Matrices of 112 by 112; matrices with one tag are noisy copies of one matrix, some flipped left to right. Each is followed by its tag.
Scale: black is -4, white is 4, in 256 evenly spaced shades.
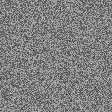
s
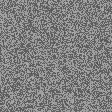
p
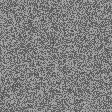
p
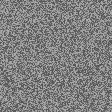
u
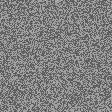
s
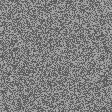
u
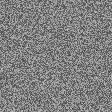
s
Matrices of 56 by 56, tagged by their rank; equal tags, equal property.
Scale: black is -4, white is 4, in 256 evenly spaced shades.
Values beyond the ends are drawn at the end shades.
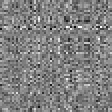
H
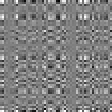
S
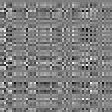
S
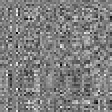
H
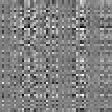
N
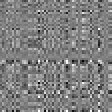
N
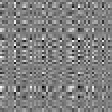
S
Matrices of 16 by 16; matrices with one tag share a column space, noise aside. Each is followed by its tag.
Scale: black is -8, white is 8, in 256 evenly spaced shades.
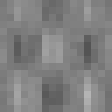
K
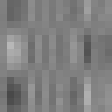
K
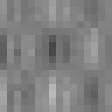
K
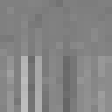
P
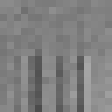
P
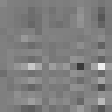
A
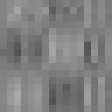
K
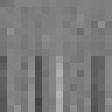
P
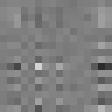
A
